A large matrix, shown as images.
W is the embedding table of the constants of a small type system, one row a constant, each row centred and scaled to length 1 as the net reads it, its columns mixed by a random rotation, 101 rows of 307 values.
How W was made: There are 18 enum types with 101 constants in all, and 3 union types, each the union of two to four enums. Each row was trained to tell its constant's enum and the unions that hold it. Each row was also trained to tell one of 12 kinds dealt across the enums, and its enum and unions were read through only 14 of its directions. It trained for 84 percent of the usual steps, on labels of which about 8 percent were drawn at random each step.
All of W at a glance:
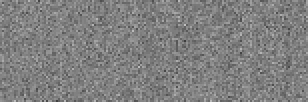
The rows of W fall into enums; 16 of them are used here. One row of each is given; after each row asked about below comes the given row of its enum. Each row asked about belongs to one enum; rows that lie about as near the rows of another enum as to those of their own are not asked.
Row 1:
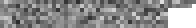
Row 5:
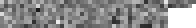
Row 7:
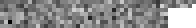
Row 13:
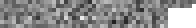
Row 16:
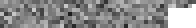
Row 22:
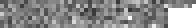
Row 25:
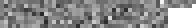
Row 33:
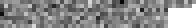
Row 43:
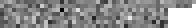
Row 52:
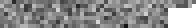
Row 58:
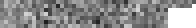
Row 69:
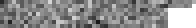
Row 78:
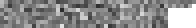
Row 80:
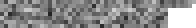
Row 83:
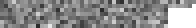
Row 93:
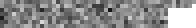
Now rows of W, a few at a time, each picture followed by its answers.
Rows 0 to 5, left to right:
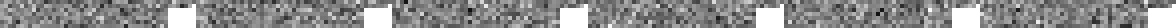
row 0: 16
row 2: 52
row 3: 16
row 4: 33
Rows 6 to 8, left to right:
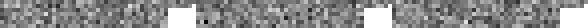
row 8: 43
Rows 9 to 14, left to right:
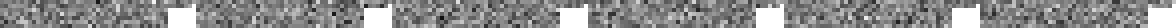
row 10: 7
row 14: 83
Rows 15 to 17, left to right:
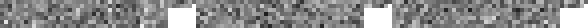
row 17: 52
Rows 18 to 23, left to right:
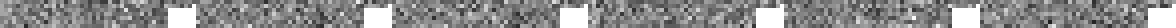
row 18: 58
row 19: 16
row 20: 16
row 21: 52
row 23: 33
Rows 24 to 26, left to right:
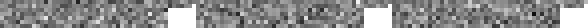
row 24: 5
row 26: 43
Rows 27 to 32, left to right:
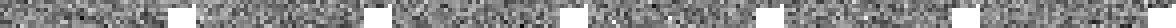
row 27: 43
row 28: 58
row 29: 33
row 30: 13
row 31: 78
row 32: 5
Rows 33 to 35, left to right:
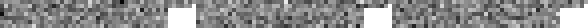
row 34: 69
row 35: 83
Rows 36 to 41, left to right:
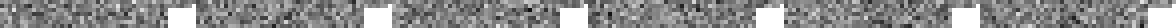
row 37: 69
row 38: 52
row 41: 69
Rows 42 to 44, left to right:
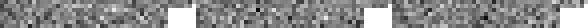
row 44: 69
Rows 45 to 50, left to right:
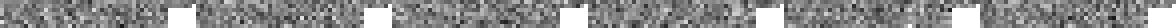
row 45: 13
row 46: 83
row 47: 16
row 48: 5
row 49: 22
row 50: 83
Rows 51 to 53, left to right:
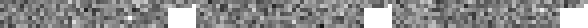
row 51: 22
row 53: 80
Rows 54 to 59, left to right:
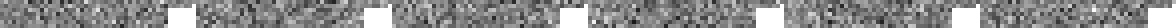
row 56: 83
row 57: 58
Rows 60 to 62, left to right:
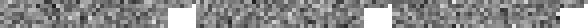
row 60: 33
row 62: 7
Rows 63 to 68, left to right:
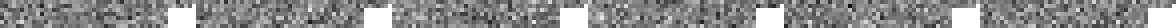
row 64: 5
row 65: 58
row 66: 13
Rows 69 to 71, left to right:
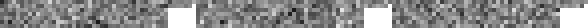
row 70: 33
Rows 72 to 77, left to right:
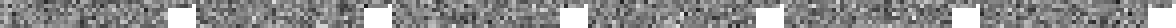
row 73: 7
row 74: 80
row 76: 93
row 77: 33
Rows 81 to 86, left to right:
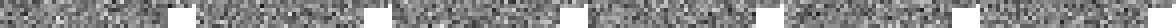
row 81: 7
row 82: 83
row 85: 52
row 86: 93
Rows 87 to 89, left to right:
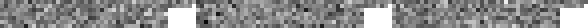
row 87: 5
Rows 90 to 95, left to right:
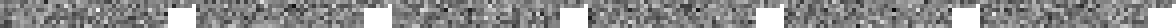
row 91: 93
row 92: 52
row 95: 93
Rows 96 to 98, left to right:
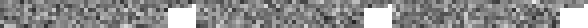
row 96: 5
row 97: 16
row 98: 43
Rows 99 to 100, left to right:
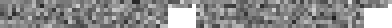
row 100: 80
